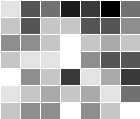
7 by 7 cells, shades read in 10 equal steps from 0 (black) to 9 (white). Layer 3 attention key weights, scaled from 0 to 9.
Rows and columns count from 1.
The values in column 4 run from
1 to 9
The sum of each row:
22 35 46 43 39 46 47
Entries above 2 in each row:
4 7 7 7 5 7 7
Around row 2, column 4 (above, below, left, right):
1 9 7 3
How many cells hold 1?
1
